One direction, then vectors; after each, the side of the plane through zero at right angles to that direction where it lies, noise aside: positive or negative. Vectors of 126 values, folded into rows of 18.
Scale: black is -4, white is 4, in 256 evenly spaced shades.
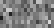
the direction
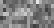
positive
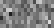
positive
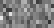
negative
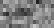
negative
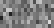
positive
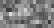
negative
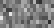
negative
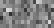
positive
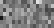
positive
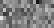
negative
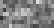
positive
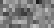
negative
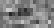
positive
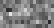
negative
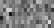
positive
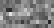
negative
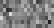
negative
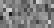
positive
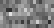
negative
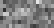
positive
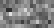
negative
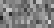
positive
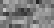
negative
